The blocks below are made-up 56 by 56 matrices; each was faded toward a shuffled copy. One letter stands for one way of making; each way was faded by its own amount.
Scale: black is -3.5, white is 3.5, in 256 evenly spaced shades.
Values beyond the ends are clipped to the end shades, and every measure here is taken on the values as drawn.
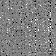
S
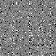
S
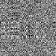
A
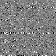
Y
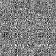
A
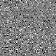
Y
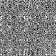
A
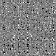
S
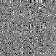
S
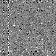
S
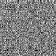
A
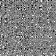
S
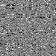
Y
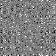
S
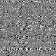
Y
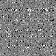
Y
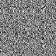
A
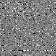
Y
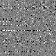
Y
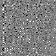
S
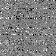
Y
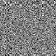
A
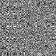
A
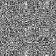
A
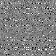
Y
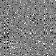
S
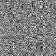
A
